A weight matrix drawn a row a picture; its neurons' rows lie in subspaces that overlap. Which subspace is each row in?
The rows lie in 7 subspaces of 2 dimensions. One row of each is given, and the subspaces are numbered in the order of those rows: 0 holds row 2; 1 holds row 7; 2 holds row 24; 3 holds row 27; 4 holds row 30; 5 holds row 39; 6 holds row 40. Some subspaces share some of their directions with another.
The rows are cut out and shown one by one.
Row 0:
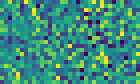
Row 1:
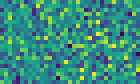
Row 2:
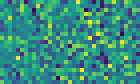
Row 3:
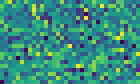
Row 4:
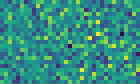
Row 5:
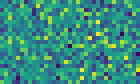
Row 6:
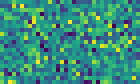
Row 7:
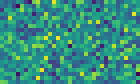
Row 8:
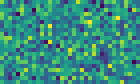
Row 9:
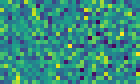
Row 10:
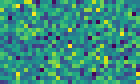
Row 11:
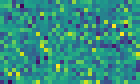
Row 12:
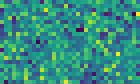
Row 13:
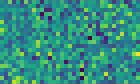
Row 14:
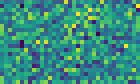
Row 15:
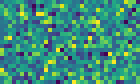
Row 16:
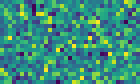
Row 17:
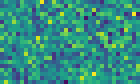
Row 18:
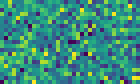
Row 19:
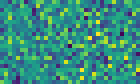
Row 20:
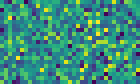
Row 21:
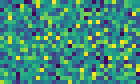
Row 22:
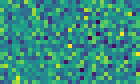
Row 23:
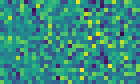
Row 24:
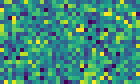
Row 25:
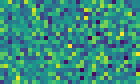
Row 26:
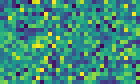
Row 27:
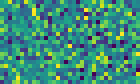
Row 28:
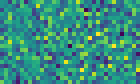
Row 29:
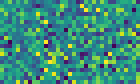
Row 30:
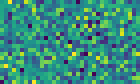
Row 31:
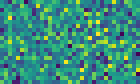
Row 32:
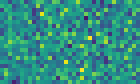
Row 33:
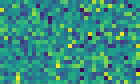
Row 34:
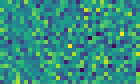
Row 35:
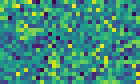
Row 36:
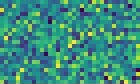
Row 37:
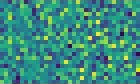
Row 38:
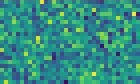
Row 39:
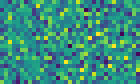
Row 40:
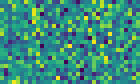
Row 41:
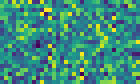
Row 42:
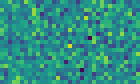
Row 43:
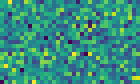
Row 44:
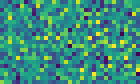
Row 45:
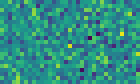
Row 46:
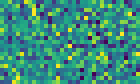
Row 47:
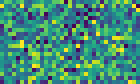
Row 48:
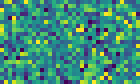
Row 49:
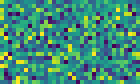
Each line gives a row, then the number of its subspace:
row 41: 1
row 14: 3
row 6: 6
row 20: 2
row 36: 4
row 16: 5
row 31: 2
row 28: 5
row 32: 6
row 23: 0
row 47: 3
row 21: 1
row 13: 1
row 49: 0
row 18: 4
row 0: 0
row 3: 3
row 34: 5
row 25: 3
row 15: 5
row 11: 6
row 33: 4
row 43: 4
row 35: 1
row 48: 2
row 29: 5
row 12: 2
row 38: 2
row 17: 2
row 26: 1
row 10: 1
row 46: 5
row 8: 0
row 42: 6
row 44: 1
